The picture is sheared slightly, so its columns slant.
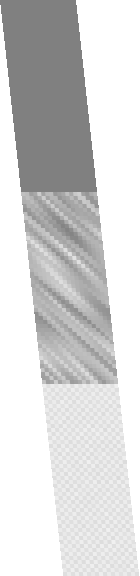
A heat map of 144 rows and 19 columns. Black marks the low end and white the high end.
It is made of 3 by 1 panels. Panel 1,1: middling, flat. Panel 2,1: high, slanting down to the right. Panel 3,1: very high, checkered, faint in contrast.
